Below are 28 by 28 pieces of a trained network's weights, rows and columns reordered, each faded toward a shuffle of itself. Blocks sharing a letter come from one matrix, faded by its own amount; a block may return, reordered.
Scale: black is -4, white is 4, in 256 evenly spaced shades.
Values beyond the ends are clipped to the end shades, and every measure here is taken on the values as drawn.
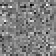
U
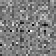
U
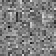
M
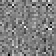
U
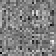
M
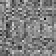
M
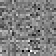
U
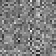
M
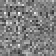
U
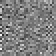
M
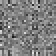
M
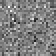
U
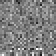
U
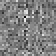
U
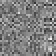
M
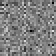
U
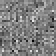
U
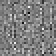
U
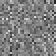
M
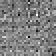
U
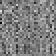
M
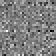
U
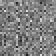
M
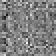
M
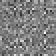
U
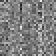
M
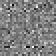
U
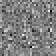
U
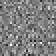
U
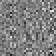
M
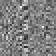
M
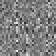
M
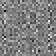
M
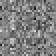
M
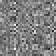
M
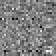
U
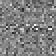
U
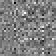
U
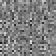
M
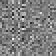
M
